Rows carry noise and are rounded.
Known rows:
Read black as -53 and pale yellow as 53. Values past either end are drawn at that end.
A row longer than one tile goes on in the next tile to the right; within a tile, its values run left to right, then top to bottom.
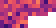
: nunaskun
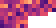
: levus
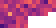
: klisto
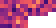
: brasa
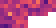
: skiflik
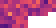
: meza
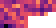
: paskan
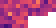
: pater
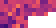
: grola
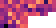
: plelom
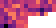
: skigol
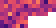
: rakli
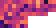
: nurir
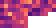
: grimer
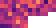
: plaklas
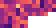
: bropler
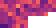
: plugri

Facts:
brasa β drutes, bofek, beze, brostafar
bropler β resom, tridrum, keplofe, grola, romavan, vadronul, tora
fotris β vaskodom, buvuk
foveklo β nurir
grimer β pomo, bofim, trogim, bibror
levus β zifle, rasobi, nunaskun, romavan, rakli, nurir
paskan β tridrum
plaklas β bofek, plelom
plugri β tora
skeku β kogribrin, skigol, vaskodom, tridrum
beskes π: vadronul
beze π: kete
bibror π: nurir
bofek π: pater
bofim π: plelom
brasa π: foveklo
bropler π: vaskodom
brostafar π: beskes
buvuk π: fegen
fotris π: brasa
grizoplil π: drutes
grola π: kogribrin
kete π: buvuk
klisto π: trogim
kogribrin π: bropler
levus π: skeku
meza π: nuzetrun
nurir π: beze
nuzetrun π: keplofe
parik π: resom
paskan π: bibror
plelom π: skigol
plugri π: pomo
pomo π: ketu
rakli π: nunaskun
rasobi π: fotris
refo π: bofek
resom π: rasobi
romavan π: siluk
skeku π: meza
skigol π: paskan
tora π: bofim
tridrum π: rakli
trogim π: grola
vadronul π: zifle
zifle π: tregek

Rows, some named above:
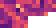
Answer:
skeku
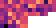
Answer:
plelom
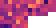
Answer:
drutes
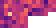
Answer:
pomo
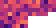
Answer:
nunaskun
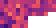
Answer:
kogribrin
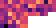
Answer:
plelom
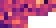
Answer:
beze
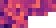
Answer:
vaskodom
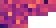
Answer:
brostafar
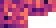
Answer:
bibror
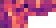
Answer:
buvuk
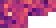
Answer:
trogim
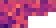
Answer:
vadronul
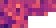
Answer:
kogribrin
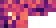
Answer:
bofim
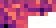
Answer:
skigol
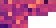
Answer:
bofek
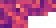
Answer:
fotris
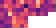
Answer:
fegen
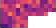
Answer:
plugri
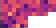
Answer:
romavan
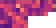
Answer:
fotris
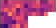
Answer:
tridrum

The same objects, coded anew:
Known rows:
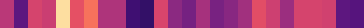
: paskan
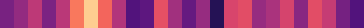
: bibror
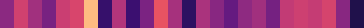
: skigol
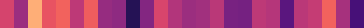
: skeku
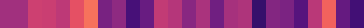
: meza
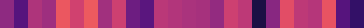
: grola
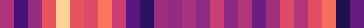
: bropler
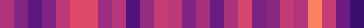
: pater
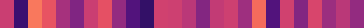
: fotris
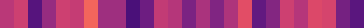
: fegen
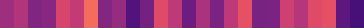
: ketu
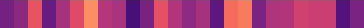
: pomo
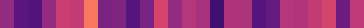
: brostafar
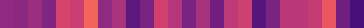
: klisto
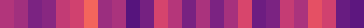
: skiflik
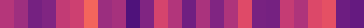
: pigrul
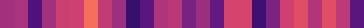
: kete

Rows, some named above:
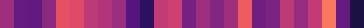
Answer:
romavan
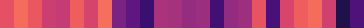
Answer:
foveklo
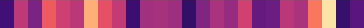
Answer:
tora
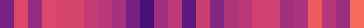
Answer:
plaklas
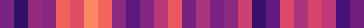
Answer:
vadronul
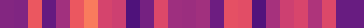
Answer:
trogim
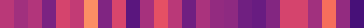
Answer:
kogribrin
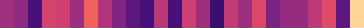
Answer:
brasa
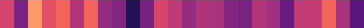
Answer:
skeku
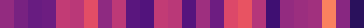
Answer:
rasobi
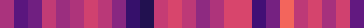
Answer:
buvuk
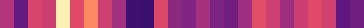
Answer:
paskan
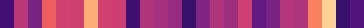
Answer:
tora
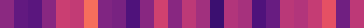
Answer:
brostafar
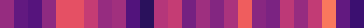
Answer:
romavan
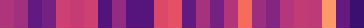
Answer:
nunaskun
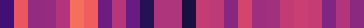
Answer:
plelom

